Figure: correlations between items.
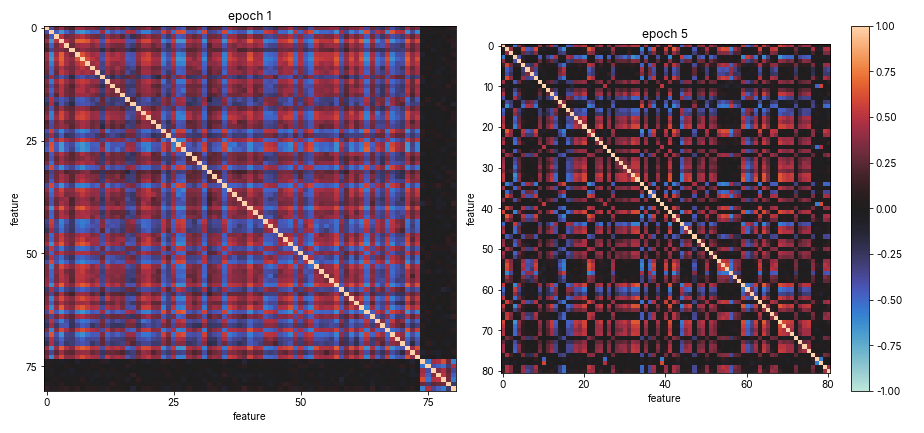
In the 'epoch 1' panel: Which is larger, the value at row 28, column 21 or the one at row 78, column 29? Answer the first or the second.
the first
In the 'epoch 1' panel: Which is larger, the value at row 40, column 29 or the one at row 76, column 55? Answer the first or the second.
the first
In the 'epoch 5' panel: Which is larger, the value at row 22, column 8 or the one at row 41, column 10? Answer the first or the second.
the first
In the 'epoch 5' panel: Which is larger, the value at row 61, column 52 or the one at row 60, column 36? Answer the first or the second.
the second
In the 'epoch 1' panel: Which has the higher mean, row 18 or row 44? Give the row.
18
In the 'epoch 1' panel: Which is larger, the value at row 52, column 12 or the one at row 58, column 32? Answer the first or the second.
the second
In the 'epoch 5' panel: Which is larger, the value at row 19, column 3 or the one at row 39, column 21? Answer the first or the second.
the second
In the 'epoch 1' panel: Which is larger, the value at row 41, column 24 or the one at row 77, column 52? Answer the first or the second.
the second
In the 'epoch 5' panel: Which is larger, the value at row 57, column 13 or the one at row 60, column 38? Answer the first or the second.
the first
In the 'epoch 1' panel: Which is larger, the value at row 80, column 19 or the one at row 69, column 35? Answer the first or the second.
the second
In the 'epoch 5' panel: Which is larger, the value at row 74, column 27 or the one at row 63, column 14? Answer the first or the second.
the first
